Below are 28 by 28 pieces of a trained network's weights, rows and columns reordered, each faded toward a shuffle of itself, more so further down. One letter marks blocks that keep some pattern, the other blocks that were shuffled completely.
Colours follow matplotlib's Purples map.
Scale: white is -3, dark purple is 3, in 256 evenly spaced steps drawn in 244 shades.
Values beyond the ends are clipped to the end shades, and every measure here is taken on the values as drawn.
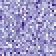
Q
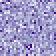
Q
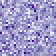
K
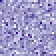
Q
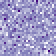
Q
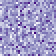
K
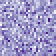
Q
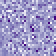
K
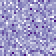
Q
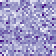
K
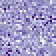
K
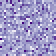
Q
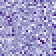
K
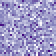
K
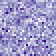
Q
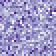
Q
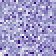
Q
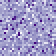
Q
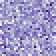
Q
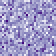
K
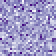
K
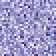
K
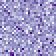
Q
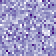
K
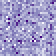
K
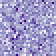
Q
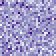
Q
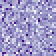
Q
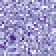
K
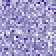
Q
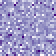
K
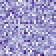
K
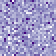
K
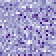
K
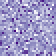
Q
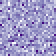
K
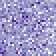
Q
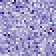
Q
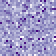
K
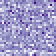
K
